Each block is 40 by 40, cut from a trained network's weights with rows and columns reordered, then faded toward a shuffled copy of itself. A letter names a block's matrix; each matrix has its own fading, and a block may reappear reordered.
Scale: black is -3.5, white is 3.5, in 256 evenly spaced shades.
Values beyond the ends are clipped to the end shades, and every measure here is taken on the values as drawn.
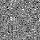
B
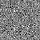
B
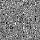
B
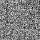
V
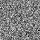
V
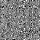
B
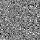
B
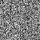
V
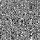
B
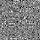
B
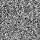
V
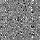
B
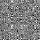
B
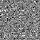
B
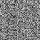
V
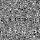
B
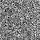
V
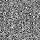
V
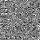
B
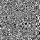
B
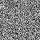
V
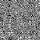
B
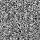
V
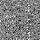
B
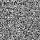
V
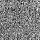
V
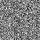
V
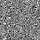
B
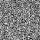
V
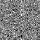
B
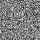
V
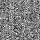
V
